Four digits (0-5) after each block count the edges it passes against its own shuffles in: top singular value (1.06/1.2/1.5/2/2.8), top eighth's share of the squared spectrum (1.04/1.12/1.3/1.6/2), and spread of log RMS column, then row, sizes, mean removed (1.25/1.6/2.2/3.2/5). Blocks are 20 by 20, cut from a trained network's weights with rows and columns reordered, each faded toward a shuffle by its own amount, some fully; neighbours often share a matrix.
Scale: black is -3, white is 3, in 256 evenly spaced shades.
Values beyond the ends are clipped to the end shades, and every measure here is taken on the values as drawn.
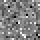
0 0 0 0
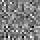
3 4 1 2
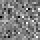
0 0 0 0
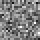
0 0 0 0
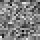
2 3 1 1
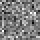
2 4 0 1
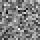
1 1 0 0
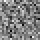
0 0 0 0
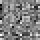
3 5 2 2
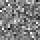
0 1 0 0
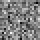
0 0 0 0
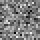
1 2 0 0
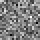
0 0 0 0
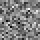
1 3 0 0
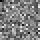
2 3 1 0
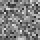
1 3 0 0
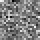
2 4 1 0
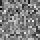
2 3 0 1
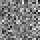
2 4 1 0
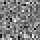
2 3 0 1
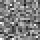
2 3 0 0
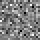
1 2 0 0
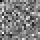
2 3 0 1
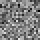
2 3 0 0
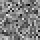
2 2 0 0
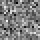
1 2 0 1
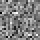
2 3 0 1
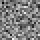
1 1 0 0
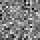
0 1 0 1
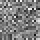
2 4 1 2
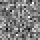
1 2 0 0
